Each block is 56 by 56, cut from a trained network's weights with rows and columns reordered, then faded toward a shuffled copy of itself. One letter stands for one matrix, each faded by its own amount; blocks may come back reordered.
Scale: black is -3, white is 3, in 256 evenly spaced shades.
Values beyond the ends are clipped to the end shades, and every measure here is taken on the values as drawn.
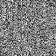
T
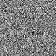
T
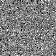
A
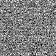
A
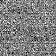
A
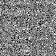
A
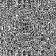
T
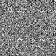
T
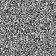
T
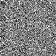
T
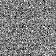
A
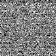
A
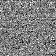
A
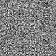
T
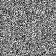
T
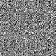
T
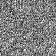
T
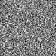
T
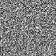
T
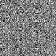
T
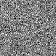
T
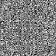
T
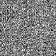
T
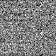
A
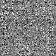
A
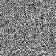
T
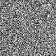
T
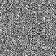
T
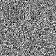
T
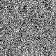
T
